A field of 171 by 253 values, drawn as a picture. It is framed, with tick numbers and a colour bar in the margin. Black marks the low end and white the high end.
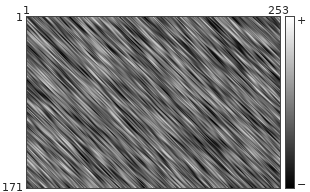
There is no overall slope. The values follow a bell shape. The grain runs diagonally down to the right. On average the colour sits 40% of the way up the scale. No seam splits the table.
